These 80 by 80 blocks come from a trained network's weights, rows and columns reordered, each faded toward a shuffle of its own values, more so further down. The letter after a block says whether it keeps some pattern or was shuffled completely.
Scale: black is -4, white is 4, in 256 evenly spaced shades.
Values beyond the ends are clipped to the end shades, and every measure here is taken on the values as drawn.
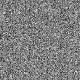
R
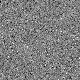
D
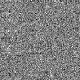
R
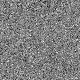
D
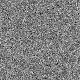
D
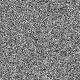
D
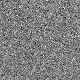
D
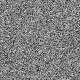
D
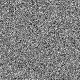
D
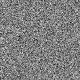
R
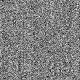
R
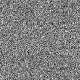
R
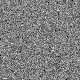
D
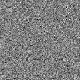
R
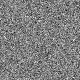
D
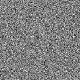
R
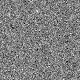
D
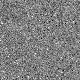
D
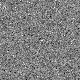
D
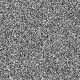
D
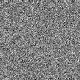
R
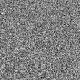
R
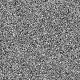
D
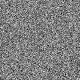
R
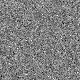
D
